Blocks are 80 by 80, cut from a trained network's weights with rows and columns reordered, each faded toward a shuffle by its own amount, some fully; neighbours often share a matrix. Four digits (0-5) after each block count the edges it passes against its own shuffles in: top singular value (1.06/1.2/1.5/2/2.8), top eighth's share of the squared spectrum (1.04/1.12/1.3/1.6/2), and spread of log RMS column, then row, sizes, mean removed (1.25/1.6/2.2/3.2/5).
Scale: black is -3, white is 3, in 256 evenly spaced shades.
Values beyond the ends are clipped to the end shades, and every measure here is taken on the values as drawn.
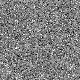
2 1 0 0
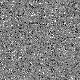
2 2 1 1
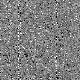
3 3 2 0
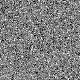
2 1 0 0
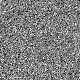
0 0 0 0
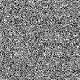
4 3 0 2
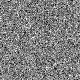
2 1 0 0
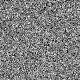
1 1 0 0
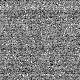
3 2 0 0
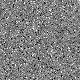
0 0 0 0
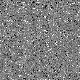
2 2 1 2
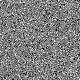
0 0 0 0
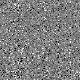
3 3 2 2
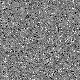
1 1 0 0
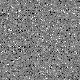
1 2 0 2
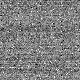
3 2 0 0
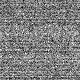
3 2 0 1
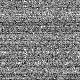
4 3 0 1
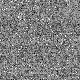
1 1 0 0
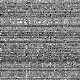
4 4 2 2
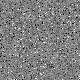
0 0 0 0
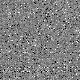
2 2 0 1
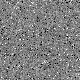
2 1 0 1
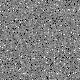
1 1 0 1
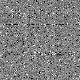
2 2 0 2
